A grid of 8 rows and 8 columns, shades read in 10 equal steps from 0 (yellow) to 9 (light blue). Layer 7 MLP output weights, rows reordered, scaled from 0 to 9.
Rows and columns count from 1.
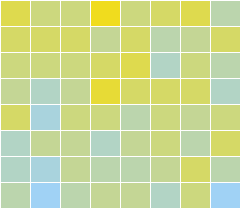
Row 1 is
2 4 4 0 4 3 2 6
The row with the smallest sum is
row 1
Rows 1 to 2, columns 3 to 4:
4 0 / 3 5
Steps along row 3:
same same down down up down up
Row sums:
25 31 34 34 38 42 46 51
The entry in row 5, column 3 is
4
